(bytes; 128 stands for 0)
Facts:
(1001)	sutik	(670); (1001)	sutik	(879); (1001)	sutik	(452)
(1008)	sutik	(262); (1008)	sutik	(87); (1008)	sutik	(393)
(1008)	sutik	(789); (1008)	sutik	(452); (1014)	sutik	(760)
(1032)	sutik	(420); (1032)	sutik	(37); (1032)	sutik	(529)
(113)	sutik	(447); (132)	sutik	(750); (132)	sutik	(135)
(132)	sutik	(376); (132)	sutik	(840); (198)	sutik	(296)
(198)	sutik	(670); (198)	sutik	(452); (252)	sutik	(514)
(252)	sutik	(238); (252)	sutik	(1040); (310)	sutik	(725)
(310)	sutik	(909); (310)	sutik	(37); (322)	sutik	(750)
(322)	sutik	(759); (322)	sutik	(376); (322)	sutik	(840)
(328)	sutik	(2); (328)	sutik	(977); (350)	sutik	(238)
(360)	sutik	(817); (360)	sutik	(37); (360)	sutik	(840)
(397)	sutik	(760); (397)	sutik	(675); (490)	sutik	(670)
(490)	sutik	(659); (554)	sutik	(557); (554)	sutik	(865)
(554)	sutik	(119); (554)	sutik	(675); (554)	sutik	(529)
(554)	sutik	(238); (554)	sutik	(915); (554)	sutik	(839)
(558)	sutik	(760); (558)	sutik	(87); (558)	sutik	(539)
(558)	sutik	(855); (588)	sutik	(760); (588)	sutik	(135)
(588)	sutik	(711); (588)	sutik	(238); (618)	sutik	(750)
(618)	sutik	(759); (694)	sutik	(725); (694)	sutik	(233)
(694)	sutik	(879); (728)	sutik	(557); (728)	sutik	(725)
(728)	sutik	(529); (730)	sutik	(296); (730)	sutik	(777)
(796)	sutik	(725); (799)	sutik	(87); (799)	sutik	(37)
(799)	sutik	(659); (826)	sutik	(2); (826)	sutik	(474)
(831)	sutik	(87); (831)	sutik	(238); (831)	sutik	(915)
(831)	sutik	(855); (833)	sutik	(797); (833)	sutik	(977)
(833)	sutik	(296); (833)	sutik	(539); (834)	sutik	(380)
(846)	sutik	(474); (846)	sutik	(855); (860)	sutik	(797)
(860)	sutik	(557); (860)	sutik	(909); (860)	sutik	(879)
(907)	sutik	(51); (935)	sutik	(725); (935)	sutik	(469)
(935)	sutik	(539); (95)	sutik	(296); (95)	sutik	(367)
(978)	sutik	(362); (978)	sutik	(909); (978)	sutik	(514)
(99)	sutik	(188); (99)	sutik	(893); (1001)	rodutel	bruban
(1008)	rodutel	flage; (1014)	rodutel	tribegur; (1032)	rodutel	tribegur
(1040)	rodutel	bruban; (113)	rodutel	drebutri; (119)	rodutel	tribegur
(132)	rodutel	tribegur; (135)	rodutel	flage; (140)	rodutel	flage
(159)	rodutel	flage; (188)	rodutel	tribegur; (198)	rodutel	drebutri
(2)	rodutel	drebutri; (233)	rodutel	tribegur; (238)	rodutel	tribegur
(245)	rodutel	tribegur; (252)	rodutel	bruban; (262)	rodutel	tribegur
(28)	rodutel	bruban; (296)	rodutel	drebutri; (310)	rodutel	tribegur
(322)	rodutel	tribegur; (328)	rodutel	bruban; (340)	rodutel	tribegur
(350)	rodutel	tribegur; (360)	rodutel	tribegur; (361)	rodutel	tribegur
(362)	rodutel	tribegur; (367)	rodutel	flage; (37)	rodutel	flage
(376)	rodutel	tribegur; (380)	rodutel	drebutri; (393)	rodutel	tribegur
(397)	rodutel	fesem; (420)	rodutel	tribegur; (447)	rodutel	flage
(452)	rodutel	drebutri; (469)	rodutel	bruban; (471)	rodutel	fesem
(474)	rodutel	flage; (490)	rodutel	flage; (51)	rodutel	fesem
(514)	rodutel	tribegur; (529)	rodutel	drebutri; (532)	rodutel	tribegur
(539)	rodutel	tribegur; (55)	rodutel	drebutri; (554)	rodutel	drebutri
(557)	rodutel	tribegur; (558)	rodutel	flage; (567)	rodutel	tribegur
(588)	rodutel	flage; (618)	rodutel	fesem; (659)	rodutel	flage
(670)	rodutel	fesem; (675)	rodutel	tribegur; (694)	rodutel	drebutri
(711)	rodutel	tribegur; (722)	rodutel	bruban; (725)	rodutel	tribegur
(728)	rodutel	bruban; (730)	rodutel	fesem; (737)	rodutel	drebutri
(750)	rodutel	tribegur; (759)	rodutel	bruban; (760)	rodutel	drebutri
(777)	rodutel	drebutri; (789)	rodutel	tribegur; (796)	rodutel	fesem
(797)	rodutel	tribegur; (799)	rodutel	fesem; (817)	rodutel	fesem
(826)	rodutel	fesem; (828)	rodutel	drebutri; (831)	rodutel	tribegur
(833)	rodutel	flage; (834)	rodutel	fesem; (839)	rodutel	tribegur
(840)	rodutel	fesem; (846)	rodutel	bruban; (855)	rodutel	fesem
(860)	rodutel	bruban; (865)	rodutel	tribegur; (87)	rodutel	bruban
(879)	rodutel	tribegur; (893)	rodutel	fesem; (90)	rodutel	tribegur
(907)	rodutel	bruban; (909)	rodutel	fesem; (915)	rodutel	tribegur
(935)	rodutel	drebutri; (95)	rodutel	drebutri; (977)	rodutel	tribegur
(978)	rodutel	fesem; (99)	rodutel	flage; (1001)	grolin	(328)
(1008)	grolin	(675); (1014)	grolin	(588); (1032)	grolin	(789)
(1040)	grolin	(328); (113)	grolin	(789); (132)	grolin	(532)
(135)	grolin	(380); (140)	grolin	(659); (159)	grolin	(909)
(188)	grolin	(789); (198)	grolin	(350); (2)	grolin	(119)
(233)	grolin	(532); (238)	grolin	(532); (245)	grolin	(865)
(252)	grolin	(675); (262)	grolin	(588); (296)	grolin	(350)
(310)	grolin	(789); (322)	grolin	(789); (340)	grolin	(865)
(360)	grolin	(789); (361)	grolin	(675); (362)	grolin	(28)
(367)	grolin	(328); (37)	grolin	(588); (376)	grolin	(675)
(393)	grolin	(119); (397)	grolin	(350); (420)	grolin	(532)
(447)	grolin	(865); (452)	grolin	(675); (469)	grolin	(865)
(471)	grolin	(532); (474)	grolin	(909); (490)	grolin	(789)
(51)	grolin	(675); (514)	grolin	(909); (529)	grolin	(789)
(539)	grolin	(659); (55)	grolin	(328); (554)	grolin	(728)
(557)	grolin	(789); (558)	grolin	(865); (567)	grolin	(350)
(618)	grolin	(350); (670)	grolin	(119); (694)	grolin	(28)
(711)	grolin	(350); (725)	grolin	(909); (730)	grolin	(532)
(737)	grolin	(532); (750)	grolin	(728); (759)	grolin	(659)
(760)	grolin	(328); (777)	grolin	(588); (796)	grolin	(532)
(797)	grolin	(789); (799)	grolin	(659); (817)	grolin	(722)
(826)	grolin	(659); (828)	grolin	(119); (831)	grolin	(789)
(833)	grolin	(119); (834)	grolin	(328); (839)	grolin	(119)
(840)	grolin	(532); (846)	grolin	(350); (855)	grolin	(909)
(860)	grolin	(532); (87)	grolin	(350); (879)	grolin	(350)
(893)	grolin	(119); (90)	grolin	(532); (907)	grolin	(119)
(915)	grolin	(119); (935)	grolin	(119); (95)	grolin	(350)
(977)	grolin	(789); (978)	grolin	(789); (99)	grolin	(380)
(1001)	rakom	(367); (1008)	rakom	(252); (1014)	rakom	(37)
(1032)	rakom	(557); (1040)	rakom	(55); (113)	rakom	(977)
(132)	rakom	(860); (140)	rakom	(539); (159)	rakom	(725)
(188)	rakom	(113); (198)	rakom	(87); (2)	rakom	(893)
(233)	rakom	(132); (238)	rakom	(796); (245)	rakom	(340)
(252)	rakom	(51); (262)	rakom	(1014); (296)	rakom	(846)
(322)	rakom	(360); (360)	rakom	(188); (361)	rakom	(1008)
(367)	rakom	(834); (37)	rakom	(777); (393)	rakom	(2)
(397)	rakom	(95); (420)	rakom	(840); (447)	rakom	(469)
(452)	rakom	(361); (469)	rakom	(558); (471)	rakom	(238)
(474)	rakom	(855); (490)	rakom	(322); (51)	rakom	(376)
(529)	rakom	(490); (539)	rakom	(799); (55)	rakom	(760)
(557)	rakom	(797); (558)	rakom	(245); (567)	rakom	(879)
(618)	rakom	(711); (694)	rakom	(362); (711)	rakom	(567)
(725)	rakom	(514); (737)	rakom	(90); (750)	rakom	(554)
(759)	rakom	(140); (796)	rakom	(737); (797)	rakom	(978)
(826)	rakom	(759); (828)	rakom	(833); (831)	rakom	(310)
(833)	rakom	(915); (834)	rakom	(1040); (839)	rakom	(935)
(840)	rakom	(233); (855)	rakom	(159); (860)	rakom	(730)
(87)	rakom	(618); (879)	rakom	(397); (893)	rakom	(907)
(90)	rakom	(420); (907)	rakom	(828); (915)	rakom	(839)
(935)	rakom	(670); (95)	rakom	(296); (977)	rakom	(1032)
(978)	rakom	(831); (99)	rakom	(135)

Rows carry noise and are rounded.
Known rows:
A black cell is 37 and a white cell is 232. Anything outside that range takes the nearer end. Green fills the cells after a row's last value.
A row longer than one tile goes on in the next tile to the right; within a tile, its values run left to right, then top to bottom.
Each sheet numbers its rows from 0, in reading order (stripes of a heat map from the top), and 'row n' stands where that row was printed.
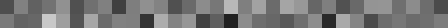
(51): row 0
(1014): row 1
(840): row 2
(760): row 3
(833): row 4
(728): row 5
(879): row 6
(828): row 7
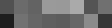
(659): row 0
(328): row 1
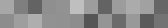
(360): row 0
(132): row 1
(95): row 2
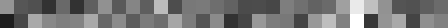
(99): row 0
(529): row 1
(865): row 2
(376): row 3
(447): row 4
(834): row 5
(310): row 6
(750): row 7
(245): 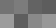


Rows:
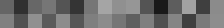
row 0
(452)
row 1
(855)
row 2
(907)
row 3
(532)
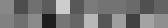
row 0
(469)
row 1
(554)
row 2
(361)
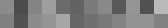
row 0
(796)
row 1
(711)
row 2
(789)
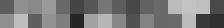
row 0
(977)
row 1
(471)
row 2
(2)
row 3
(860)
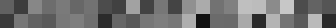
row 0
(37)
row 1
(1040)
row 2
(380)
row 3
(296)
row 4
(730)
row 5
(1001)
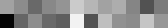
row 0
(588)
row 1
(978)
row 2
(322)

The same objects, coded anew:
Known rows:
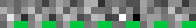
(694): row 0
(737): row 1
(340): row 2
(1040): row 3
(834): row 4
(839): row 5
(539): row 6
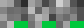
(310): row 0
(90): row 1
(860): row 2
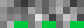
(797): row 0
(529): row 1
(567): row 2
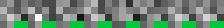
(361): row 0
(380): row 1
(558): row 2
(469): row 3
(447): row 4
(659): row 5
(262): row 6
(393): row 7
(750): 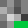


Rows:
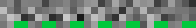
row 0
(238)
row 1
(893)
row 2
(826)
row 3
(188)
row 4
(51)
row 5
(350)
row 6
(670)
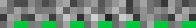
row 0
(397)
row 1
(817)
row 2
(360)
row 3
(1014)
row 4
(87)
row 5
(935)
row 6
(799)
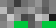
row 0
(777)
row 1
(99)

